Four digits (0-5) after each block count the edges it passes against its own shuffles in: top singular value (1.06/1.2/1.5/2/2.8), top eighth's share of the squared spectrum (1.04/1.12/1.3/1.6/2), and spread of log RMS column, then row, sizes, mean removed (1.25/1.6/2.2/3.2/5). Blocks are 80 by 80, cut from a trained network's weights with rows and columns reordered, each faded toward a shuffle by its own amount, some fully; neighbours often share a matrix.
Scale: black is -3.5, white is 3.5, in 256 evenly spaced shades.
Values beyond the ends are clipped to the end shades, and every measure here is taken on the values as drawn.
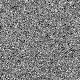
0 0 0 0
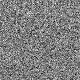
1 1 0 0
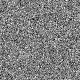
0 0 0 0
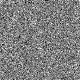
1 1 0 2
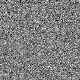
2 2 0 2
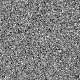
0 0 0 0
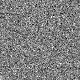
1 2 0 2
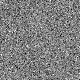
0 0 0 0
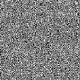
3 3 3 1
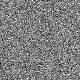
0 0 0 0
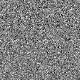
1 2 0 2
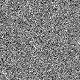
2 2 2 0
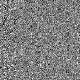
3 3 3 0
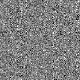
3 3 3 1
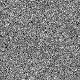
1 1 0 1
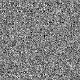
2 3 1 3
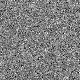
0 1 0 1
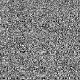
3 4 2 3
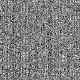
3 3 1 3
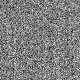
1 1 0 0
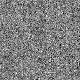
1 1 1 0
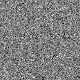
1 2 0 2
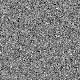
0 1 0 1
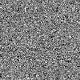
2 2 0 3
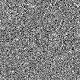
2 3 0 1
